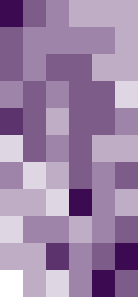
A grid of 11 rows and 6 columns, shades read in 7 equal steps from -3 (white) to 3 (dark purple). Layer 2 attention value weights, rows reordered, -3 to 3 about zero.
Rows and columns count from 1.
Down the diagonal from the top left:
3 0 1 1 1 -1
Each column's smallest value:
-3 -2 -2 -1 -1 -2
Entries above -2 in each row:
6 6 6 5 6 5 5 5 5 6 4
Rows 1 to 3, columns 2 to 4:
1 0 -1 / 0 0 0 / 0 1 1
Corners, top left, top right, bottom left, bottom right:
3 -1 -3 1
